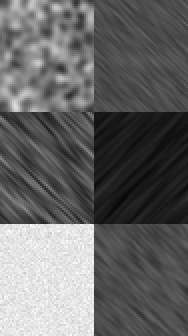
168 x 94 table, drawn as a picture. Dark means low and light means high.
The table splits into 3 rows of 2 panels. Panel 1,1: middling, blotchy, strong in contrast. Panel 1,2: low, slanting down to the right, faint in contrast. Panel 2,1: low, slanting down to the right. Panel 2,2: very low, slanting up to the right, faint in contrast. Panel 3,1: very high, fine-grained, faint in contrast. Panel 3,2: low, slanting down to the right, faint in contrast.
